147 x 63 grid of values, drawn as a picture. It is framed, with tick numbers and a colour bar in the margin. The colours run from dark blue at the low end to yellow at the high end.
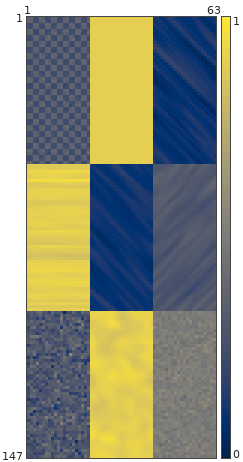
It is made of 3 by 3 panels. Panel 1,1: low, checkered. Panel 1,2: very high, flat. Panel 1,3: very low, slanting down to the right, faint in contrast. Panel 2,1: very high, streaked across, faint in contrast. Panel 2,2: very low, slanting down to the right, faint in contrast. Panel 2,3: low, slanting up to the right, faint in contrast. Panel 3,1: low, fine-grained. Panel 3,2: very high, blotchy, faint in contrast. Panel 3,3: middling, fine-grained, faint in contrast.
